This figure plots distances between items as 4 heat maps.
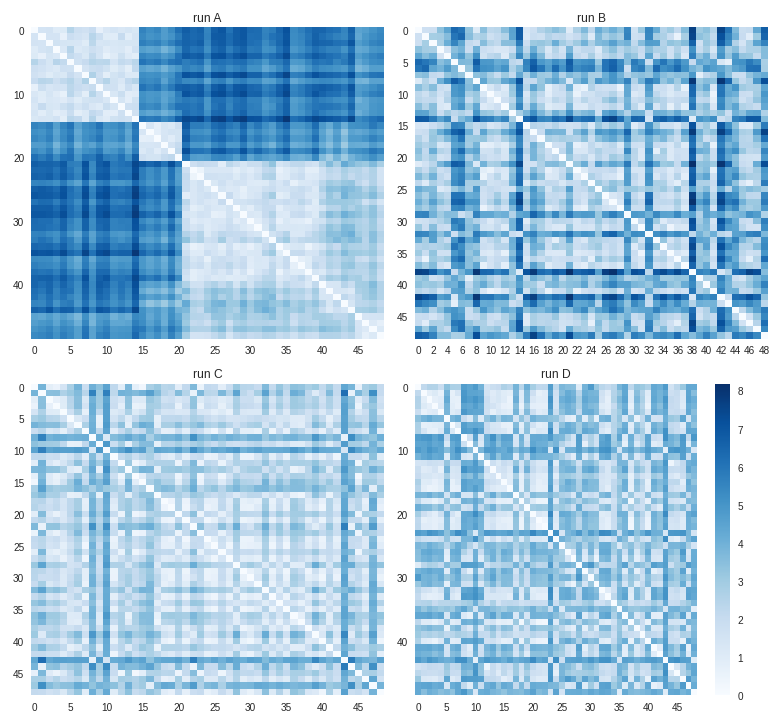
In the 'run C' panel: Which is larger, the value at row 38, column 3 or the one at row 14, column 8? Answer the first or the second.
the second
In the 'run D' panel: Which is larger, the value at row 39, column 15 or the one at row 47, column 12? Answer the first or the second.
the second
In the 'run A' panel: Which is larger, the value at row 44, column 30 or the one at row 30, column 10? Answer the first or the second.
the second
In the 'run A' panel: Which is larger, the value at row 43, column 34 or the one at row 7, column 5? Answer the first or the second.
the first
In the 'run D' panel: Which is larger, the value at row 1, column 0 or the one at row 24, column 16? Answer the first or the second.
the first
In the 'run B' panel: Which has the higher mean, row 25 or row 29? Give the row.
29
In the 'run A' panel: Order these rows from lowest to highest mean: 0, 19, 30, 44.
30, 44, 0, 19
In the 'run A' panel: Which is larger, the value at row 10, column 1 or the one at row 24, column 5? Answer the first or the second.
the second
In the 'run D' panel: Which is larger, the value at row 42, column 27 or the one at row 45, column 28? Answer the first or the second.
the second
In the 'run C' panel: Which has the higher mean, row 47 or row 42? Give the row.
47
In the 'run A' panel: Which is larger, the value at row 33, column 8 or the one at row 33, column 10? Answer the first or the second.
the second
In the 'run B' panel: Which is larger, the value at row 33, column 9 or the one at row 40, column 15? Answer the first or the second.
the second
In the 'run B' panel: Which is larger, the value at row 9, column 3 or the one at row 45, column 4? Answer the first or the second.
the second
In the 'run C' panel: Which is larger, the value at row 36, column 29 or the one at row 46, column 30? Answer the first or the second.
the first
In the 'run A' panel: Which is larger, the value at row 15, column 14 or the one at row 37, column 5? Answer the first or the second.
the first
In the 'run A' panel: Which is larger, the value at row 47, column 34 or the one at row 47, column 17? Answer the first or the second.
the second
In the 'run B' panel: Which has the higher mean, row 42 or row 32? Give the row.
42
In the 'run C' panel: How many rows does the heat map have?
49
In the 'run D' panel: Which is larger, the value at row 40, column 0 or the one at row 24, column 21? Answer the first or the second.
the first
